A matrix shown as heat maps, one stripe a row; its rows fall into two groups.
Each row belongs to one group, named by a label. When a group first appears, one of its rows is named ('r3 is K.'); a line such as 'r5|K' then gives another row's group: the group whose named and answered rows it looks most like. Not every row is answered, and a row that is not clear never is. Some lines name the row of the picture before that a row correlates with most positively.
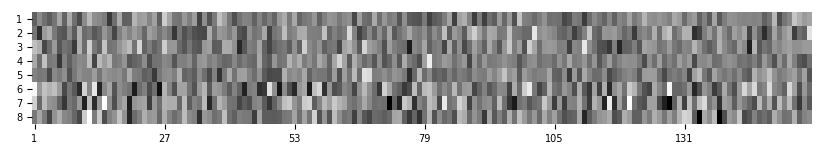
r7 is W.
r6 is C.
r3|C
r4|W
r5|C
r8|W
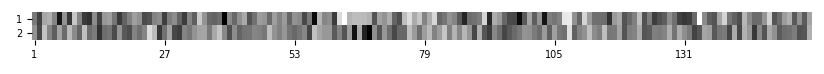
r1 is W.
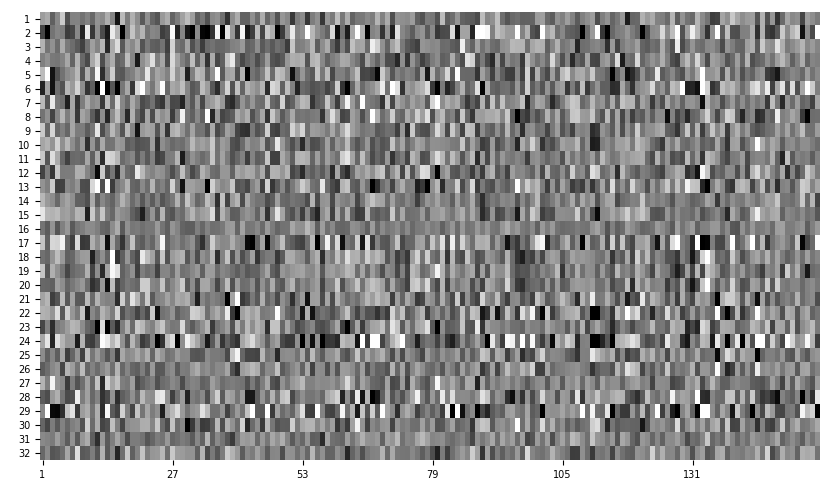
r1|C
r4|W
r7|W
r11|W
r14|C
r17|C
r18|W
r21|C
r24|C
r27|W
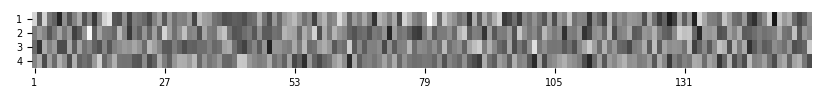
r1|W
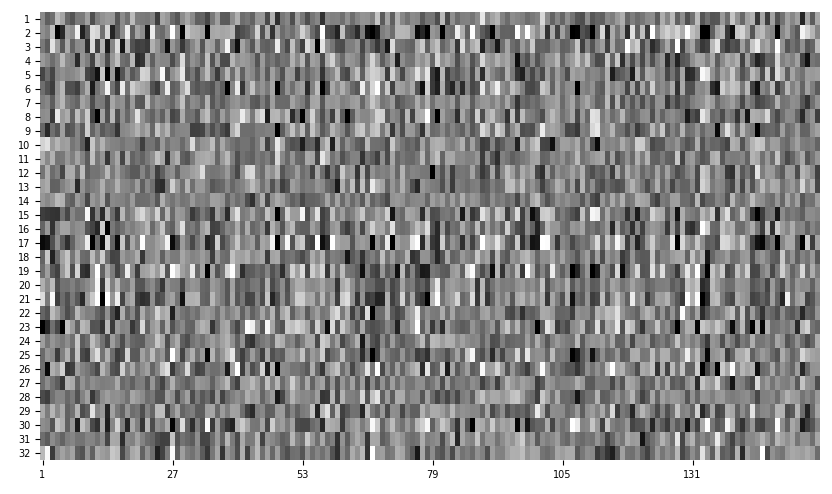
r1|C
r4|W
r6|C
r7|W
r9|C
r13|C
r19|W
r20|W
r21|W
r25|W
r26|C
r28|C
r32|C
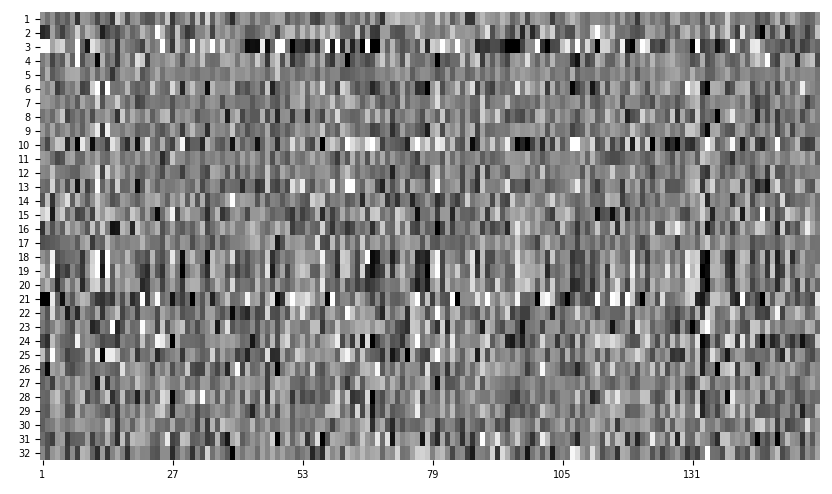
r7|W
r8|C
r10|W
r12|W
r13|W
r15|C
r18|W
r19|W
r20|W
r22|W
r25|W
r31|C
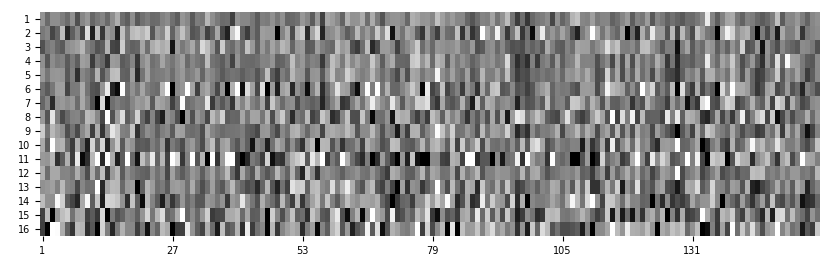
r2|C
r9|W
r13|W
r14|W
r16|C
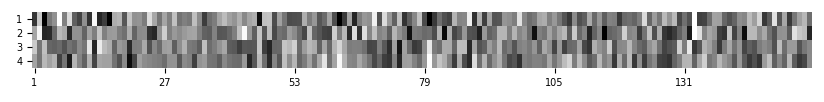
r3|W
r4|W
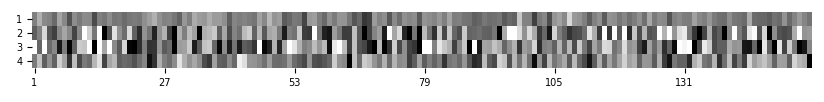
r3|W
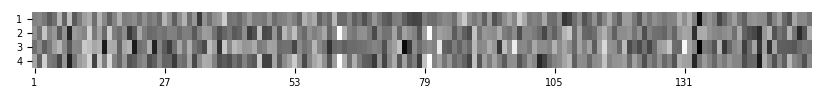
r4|W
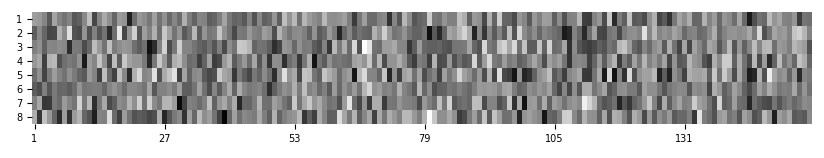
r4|C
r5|W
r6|C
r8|W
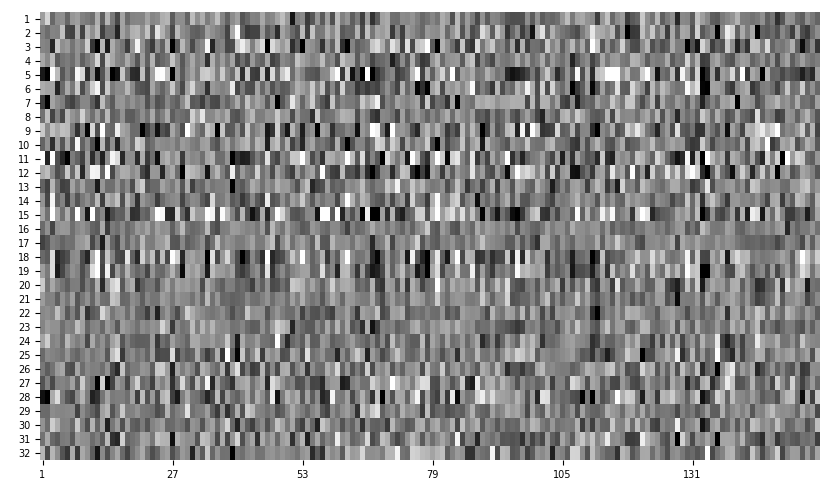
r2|C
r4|W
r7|C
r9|C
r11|W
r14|W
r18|W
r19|W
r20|W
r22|C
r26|C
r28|C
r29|C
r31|C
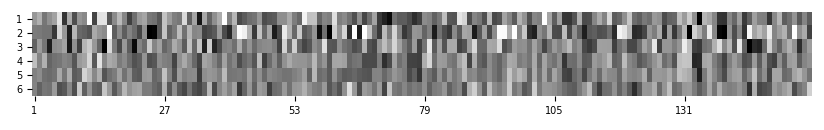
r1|W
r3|W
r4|W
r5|W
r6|C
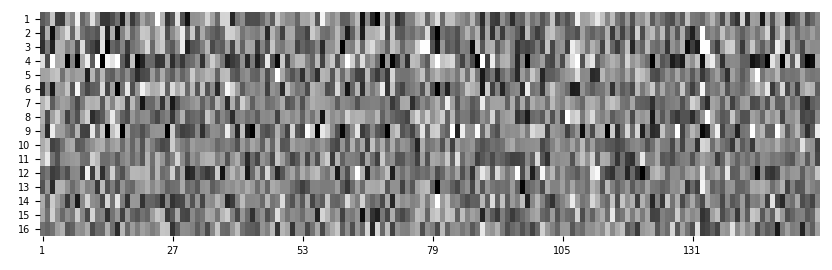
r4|W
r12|C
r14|W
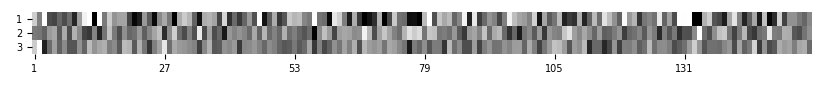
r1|W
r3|C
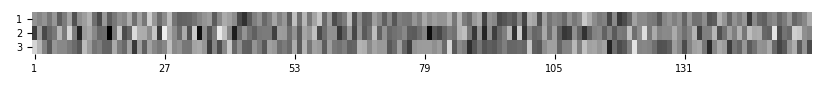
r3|C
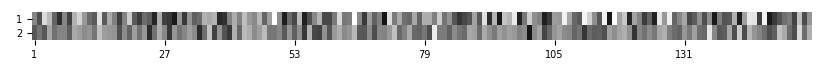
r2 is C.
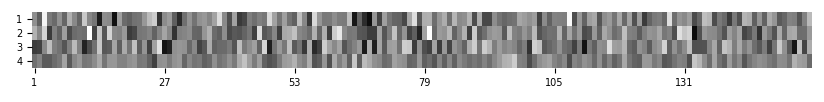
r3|C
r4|C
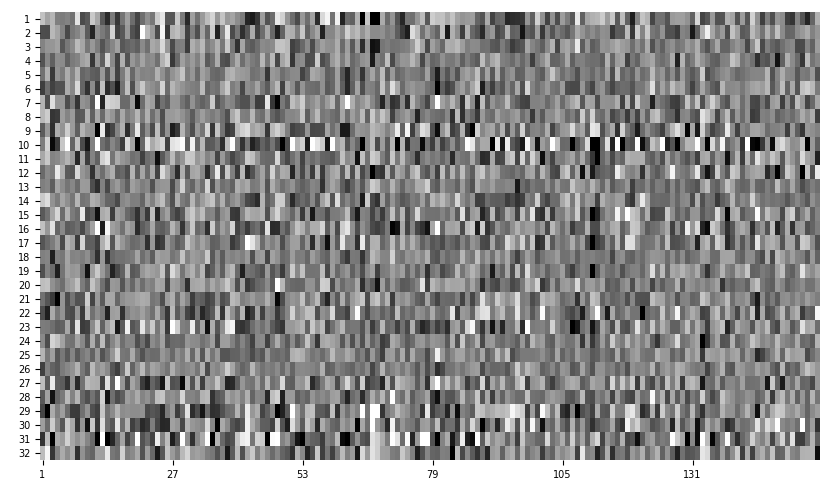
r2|W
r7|W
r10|W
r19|W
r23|W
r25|W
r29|C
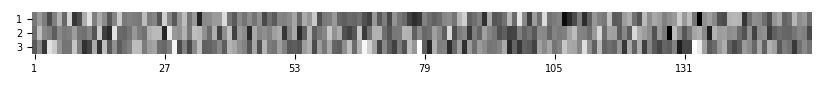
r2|C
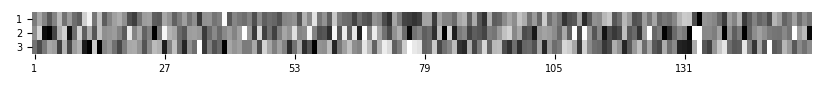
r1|W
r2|C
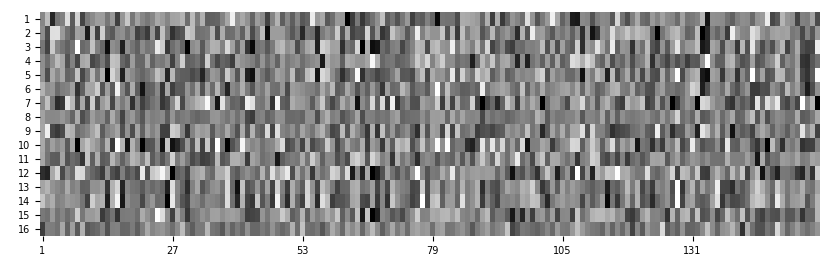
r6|W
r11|C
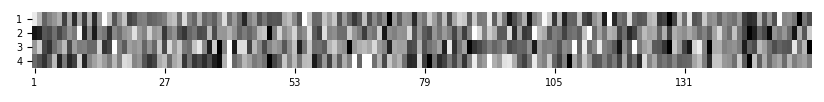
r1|W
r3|C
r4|C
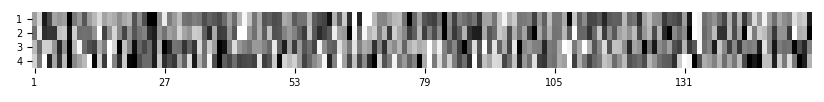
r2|C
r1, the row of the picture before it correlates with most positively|4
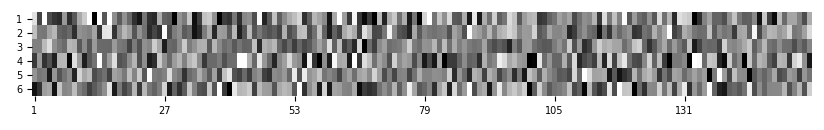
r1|W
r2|C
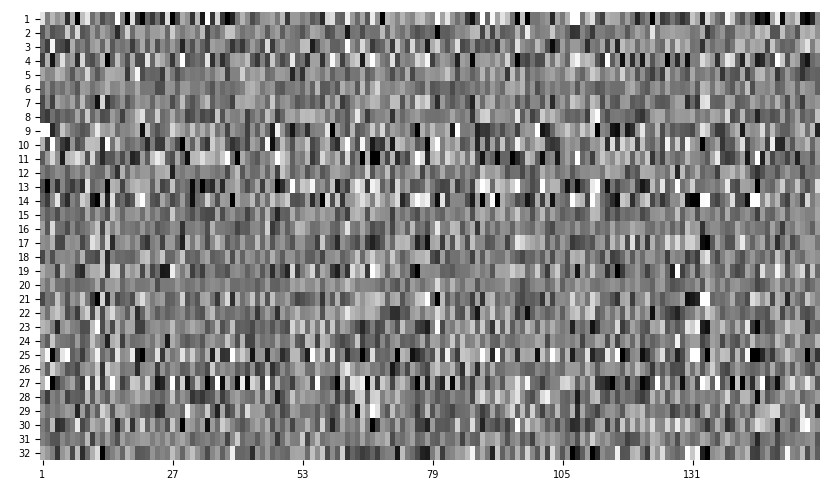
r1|W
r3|W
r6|C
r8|C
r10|W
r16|W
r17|W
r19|C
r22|W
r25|W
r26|W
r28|C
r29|C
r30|W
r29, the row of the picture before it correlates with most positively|4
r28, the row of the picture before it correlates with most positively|2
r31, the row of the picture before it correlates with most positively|5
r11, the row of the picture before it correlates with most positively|3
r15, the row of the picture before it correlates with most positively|2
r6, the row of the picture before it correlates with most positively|4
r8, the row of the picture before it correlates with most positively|5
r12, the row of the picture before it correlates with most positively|5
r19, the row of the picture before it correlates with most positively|2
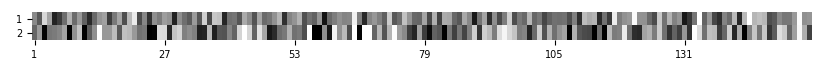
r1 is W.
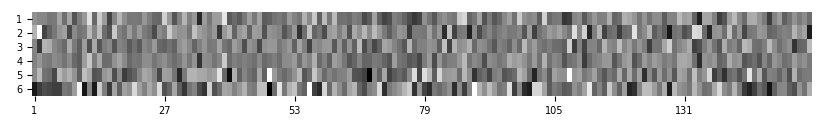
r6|C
